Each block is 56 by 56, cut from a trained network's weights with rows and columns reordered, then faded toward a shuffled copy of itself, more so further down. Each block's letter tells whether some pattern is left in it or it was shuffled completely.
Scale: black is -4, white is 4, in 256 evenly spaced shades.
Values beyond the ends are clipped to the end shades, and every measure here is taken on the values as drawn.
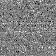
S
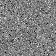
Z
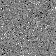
Z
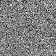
Z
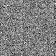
S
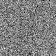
S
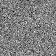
Z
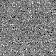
S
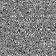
S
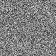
S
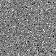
Z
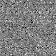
S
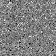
S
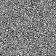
S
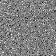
S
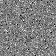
Z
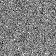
S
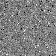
Z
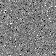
Z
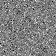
Z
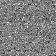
S
